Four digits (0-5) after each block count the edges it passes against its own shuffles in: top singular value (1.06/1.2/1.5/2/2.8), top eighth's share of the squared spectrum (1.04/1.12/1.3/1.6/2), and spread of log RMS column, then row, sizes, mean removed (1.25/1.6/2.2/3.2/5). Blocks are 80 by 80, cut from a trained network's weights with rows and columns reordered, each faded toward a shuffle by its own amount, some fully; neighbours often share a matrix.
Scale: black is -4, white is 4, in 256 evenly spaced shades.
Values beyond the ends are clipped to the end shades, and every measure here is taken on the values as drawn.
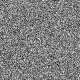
0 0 0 0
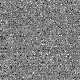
1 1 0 0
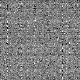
3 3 3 0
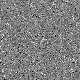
0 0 0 0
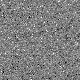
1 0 0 0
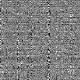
3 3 3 0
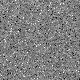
0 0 0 0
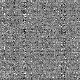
3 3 3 0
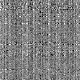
4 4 2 3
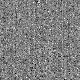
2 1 0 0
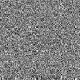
3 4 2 2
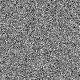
2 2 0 0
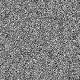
2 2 0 0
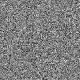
2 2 0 0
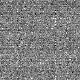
3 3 2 0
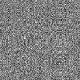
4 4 2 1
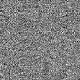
3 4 1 2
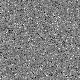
0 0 0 0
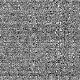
3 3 3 0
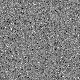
0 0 0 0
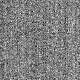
3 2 0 1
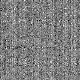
3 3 0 2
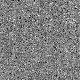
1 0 0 0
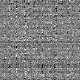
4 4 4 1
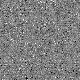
1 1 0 0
